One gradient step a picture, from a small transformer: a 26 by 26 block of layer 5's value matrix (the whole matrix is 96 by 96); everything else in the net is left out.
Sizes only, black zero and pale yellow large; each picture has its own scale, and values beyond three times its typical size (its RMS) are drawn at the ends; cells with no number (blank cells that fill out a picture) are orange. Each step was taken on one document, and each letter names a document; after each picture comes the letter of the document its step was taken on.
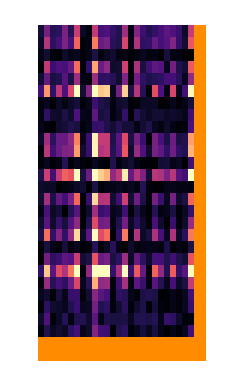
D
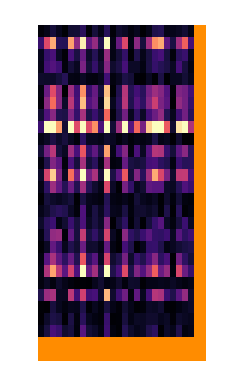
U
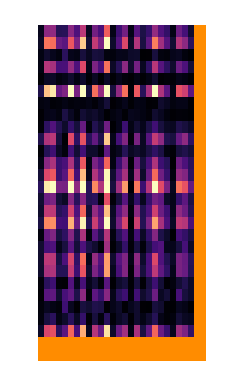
U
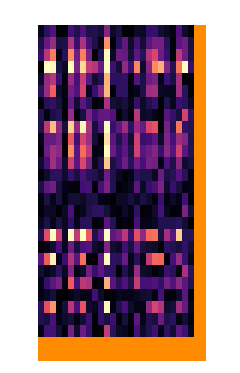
U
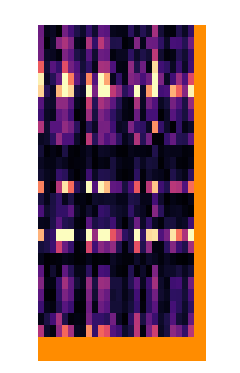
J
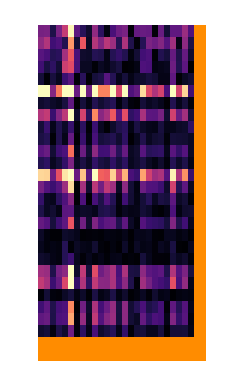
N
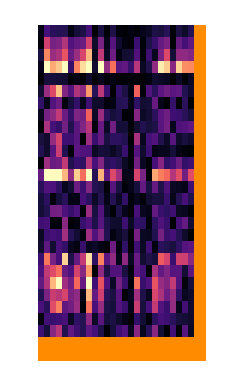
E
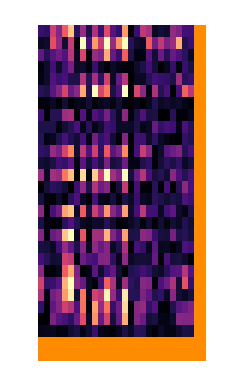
N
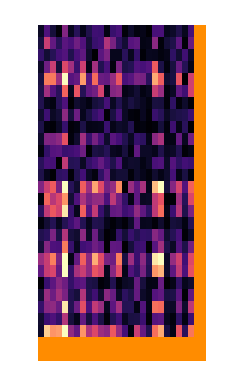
E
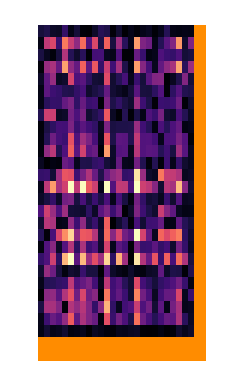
U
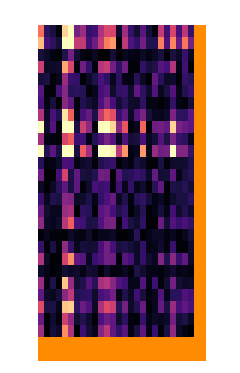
N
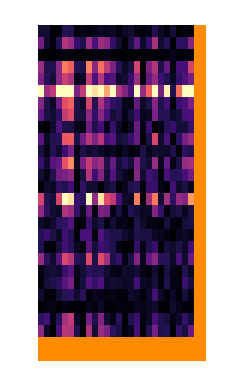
J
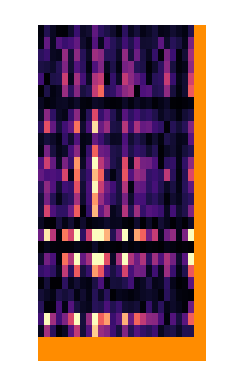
D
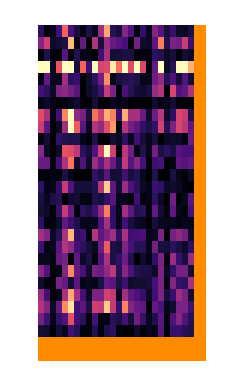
N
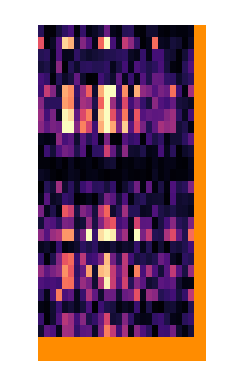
J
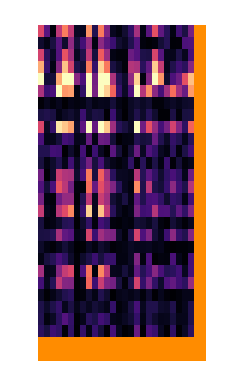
J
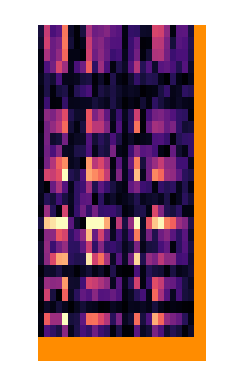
E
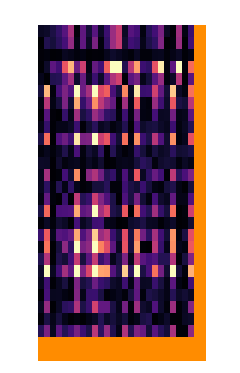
D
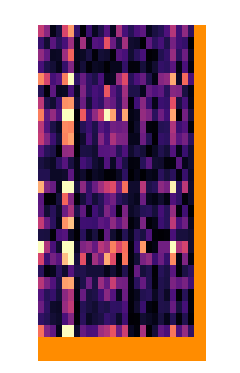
N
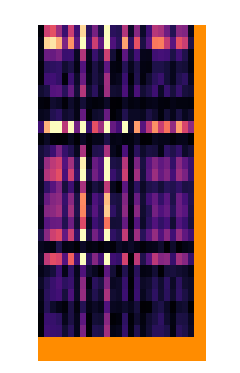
U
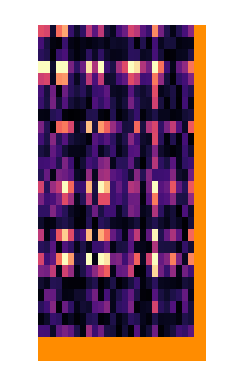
J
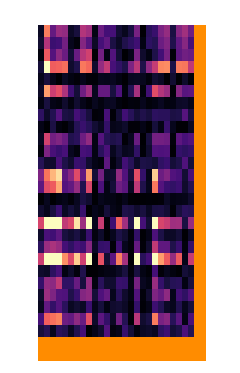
E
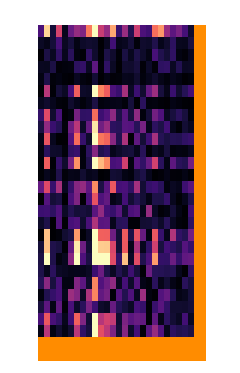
D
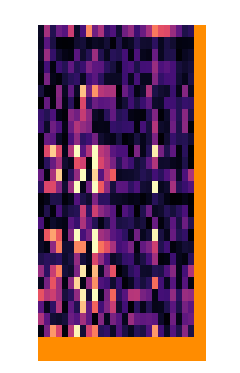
D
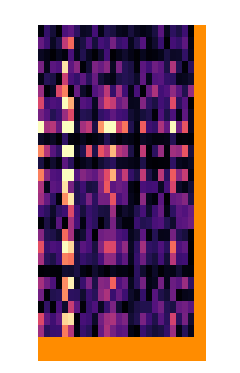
N
